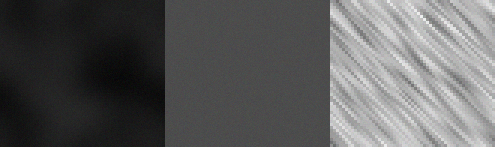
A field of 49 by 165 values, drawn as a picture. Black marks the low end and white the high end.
The table splits into one row of 3 panels. Panel 1,1: very low, smooth, faint in contrast. Panel 1,2: low, flat. Panel 1,3: high, slanting down to the right.
